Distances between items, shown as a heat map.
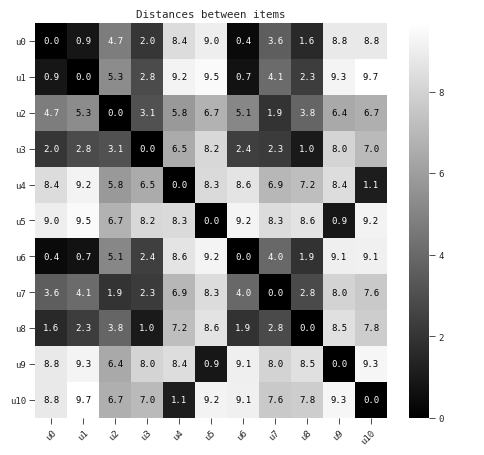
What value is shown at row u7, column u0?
3.6
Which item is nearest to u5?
u9
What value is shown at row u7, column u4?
6.9
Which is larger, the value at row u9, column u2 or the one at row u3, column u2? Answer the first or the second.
the first
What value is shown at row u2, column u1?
5.3
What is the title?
Distances between items
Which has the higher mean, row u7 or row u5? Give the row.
u5
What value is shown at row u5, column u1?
9.5
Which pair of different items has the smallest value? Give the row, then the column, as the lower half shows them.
u6, u0
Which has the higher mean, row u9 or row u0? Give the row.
u9
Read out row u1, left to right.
0.9 0.0 5.3 2.8 9.2 9.5 0.7 4.1 2.3 9.3 9.7
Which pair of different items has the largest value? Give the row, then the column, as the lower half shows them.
u10, u1
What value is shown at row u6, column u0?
0.4
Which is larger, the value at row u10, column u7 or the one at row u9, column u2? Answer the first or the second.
the first
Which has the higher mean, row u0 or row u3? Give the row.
u0
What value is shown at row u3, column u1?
2.8
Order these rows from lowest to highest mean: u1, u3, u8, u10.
u3, u8, u1, u10
